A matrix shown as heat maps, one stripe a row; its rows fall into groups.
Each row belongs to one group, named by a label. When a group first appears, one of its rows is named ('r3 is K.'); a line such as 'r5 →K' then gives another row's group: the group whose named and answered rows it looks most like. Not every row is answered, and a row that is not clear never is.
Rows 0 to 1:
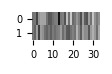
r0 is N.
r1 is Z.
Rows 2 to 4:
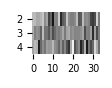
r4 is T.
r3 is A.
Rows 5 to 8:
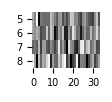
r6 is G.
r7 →A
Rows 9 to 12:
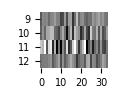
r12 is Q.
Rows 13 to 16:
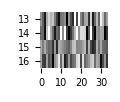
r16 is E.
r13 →N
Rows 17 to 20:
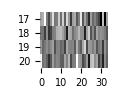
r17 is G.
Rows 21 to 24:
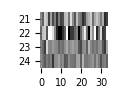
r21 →A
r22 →Z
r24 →E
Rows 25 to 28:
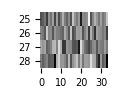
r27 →G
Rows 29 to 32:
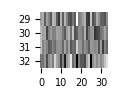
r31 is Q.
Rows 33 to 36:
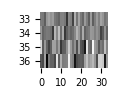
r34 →E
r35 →Q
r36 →Z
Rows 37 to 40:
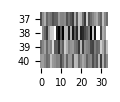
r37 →T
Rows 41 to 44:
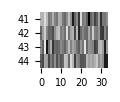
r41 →G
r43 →Z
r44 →A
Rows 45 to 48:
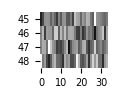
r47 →Z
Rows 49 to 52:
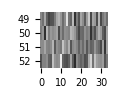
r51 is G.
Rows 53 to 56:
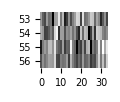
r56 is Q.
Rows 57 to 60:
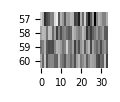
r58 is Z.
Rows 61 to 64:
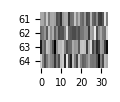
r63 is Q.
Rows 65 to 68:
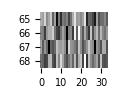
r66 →N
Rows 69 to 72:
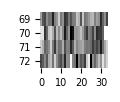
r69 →E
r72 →Q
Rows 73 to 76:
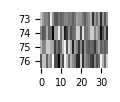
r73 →A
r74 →E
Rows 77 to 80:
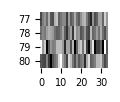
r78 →N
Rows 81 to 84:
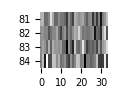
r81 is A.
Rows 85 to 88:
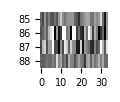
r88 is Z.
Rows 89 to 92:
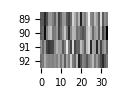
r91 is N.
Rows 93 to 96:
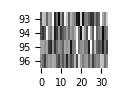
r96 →N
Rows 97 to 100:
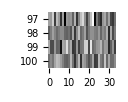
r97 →Z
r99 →E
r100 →N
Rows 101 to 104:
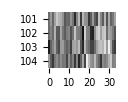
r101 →N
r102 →A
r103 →A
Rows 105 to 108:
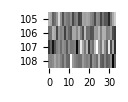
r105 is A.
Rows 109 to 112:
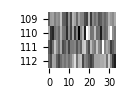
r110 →N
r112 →A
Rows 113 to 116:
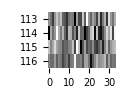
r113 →N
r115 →G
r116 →A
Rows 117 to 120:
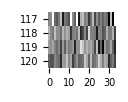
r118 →G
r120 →E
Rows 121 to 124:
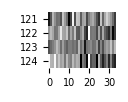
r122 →G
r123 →Q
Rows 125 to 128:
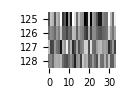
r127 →E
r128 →N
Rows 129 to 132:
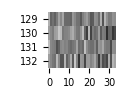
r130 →G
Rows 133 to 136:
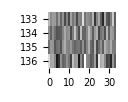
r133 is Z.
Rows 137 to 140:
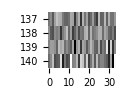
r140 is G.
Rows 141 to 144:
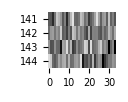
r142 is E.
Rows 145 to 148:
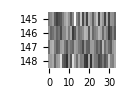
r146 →E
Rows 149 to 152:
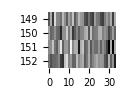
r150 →E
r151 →G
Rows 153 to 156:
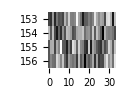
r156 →Q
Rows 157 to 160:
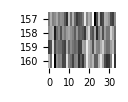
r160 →T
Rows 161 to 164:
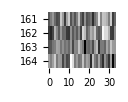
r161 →A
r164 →G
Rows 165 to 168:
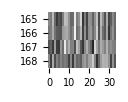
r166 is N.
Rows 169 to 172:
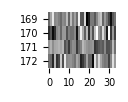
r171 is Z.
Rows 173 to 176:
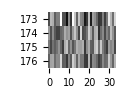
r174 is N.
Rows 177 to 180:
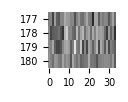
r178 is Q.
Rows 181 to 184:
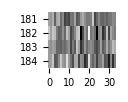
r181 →Z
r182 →G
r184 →G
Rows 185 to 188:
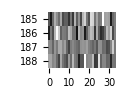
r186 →Q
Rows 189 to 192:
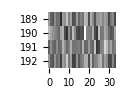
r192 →E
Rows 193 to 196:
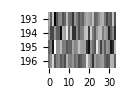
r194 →E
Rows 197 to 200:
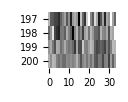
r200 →G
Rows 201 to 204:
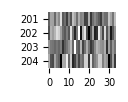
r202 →N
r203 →A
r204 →E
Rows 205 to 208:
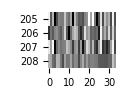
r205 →T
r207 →T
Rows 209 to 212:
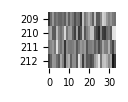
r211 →Z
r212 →A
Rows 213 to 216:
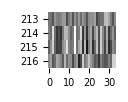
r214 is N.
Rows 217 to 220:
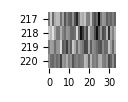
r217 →Z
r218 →G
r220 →E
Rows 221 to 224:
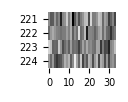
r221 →E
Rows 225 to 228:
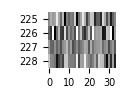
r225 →Z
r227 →E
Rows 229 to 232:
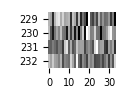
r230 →N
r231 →Q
